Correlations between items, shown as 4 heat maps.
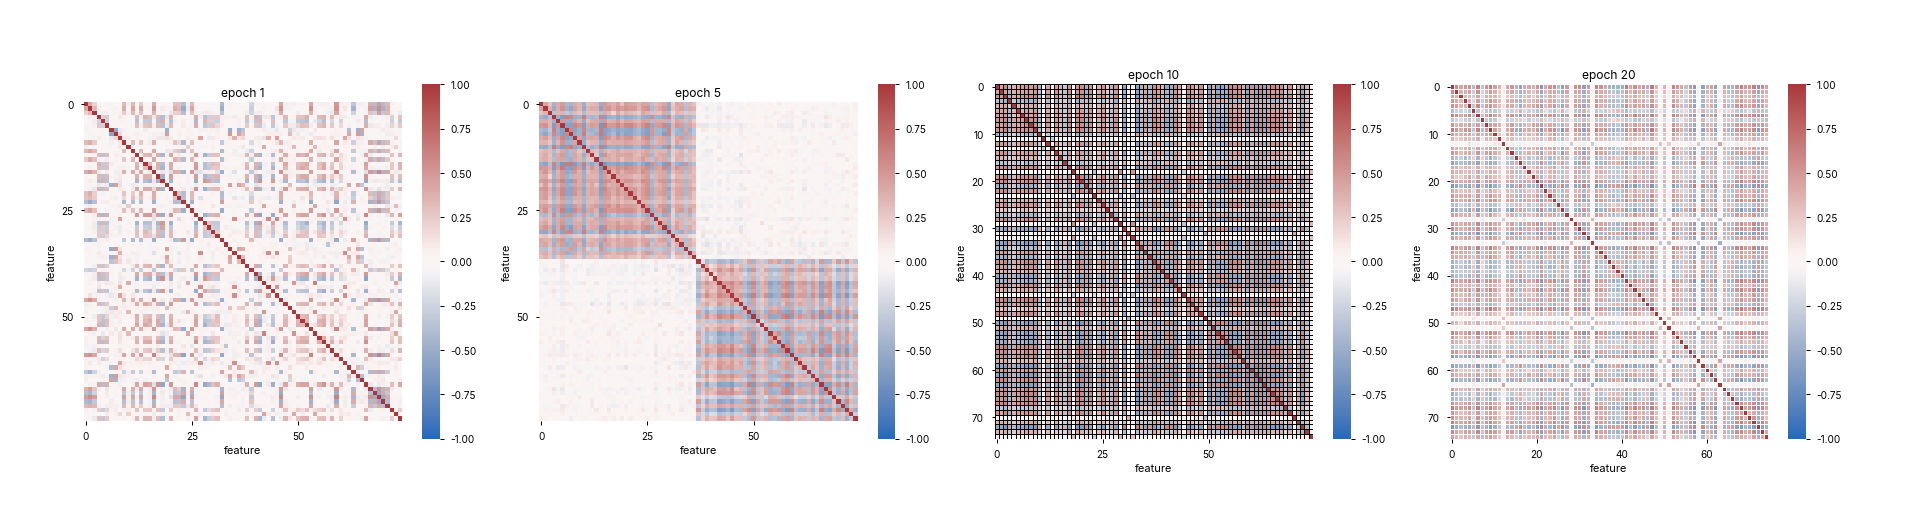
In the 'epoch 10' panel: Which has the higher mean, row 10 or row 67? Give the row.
67
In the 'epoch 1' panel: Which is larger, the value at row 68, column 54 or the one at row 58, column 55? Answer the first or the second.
the second
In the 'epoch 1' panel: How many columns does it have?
75
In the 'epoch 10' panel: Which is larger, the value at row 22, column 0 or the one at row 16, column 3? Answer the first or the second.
the first
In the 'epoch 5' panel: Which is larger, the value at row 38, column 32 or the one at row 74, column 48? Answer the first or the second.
the first
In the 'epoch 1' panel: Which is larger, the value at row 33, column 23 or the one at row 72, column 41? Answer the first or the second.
the first
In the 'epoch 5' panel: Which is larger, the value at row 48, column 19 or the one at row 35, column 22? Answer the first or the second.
the second
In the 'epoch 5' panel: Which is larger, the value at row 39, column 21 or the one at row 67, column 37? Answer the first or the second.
the first
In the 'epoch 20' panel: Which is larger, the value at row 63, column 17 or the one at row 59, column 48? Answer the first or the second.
the first
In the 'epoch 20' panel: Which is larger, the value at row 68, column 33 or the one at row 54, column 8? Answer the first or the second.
the second
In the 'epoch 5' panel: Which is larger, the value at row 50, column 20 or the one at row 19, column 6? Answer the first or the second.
the first
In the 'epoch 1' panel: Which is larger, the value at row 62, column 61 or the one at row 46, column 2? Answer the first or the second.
the second
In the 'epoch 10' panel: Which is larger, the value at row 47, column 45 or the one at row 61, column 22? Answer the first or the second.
the first
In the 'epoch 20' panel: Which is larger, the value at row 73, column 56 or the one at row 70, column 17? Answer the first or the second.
the first
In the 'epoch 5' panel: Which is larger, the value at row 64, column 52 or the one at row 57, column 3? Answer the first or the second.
the first
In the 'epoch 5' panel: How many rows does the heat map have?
75
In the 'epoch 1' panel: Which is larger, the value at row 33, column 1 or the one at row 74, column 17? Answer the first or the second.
the second
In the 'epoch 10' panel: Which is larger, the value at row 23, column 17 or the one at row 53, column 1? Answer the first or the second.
the first
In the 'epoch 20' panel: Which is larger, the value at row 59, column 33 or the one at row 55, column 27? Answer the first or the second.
the first
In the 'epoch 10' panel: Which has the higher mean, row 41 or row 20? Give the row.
20
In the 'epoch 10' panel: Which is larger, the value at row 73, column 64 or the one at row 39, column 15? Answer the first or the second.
the first
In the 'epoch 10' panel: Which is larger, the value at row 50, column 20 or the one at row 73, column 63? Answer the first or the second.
the second
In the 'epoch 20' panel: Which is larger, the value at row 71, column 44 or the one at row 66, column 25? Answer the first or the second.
the first
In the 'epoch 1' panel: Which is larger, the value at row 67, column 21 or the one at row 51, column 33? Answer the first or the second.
the first
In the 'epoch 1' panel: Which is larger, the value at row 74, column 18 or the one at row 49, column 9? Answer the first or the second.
the second
